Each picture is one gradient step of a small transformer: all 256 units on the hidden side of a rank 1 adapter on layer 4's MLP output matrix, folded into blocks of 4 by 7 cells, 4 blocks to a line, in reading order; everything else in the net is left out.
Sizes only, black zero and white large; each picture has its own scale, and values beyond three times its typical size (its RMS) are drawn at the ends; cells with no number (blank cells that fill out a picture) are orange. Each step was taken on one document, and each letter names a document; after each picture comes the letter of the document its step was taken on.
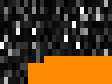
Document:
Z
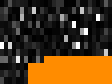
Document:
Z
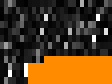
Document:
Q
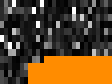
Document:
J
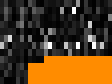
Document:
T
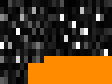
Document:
Z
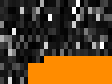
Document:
T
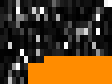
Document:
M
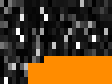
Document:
Q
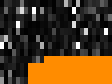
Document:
T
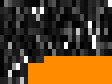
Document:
M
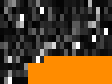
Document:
Q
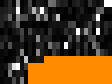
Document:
M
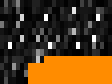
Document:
Q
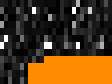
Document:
T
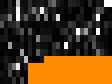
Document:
M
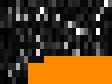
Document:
M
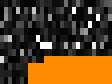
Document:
T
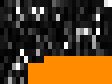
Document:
M
